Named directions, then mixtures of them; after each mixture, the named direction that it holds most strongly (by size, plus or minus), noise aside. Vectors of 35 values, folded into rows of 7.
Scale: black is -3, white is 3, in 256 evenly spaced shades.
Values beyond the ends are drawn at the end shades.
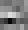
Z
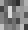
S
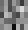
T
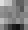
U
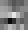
Z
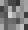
S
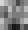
U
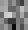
T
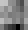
U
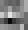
Z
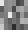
S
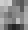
U
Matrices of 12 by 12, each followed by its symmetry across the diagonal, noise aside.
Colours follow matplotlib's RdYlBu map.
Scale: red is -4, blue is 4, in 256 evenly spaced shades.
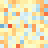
neither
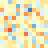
antisymmetric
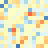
symmetric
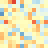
antisymmetric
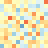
antisymmetric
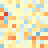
neither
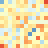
symmetric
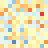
antisymmetric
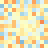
antisymmetric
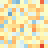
neither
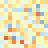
antisymmetric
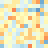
neither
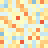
symmetric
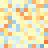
antisymmetric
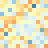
symmetric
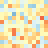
neither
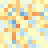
symmetric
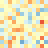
antisymmetric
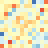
symmetric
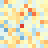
neither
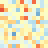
neither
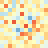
symmetric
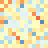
symmetric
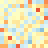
symmetric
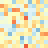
neither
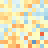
antisymmetric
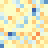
symmetric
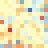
antisymmetric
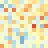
neither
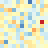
neither
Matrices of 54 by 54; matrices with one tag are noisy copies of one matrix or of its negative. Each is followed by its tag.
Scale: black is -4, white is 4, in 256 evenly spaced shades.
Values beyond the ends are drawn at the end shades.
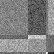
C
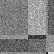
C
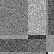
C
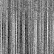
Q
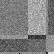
C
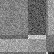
C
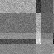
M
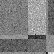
C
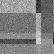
M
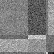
C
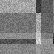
M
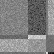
C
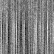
Q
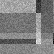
M
